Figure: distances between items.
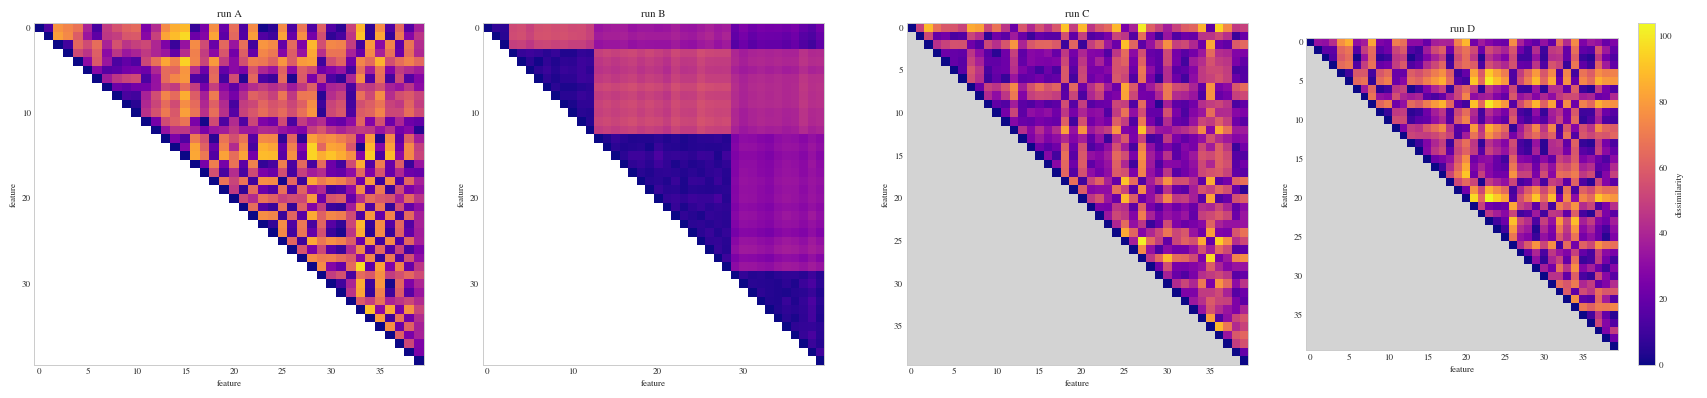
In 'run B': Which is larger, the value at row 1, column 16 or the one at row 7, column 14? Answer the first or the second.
the second
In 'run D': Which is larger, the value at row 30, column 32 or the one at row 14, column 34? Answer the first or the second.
the second
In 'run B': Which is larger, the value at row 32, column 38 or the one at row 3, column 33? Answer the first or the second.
the second
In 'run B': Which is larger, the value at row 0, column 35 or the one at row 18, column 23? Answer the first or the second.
the first
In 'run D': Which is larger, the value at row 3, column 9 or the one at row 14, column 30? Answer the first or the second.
the first
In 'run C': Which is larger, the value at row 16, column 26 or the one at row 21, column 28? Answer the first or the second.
the second
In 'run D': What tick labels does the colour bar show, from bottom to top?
0, 20, 40, 60, 80, 100
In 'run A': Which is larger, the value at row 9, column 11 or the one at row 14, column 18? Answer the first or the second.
the first
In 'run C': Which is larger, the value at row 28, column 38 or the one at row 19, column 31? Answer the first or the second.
the first
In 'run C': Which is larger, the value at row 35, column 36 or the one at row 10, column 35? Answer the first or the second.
the first
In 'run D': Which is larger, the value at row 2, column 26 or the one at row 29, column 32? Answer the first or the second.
the second
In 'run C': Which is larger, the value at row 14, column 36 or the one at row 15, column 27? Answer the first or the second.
the second
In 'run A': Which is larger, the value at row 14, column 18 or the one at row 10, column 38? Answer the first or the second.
the second
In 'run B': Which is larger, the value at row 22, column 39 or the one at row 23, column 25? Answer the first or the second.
the first
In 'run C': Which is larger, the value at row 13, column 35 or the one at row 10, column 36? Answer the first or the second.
the first
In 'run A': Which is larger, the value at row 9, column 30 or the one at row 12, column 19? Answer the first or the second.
the first
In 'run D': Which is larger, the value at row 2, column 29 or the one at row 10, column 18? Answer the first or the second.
the first
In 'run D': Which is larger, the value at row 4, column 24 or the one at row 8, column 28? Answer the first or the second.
the first
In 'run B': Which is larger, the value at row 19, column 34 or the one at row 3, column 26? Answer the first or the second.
the second
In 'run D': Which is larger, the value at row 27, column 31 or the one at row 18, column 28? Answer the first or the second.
the first
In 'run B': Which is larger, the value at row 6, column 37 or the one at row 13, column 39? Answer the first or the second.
the first
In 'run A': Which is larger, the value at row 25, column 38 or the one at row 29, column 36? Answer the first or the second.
the first
